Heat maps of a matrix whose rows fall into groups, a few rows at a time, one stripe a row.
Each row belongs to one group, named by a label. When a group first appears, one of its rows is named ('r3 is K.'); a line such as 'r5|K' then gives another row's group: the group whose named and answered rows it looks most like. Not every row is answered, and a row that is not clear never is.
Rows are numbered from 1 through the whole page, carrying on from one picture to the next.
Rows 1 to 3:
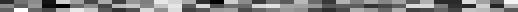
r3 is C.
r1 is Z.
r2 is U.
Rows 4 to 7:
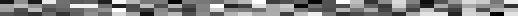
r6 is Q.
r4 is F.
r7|U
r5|C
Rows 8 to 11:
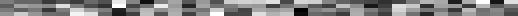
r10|C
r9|F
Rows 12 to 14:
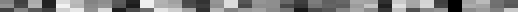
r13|C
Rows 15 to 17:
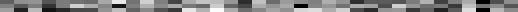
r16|C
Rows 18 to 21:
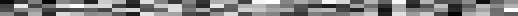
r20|U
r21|C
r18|Q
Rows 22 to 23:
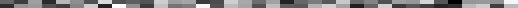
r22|Z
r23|U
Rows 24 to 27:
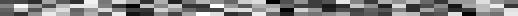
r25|C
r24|F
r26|Z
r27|F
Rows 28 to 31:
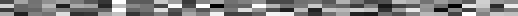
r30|F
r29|U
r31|Q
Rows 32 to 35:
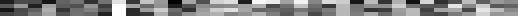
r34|F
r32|Q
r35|F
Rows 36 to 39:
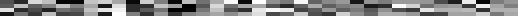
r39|F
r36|Q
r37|F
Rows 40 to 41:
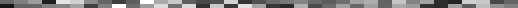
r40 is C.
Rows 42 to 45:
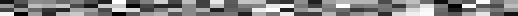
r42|F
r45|C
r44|U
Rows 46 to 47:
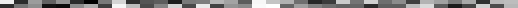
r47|U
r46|Q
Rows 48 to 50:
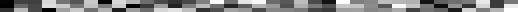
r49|F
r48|F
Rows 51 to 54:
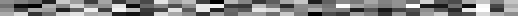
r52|F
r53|U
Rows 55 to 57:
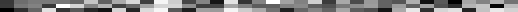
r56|Z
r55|U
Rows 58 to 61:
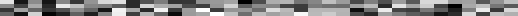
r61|Q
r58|Q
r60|U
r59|C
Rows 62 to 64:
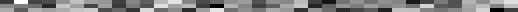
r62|Z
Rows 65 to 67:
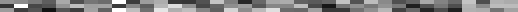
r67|U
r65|Q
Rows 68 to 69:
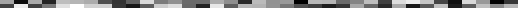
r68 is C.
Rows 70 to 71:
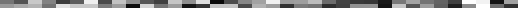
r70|U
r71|C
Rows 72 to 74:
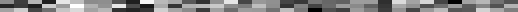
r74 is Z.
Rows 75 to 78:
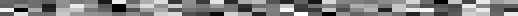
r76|C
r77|C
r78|Z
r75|F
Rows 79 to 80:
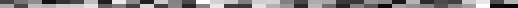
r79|U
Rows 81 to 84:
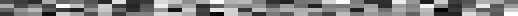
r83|Q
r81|F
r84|Z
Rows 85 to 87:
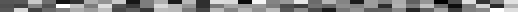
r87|Z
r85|Q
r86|Z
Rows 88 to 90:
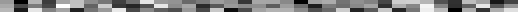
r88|C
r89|Z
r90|Q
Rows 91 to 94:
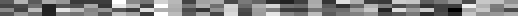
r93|C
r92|U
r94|U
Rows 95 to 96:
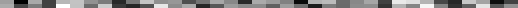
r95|C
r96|Z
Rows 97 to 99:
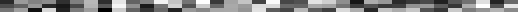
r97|U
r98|U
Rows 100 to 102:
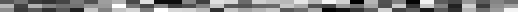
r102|U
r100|Q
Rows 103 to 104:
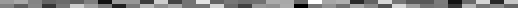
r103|U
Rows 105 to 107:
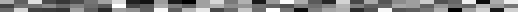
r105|Q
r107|U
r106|F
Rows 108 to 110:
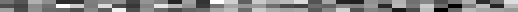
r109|Z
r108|Q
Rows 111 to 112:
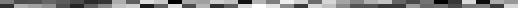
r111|Q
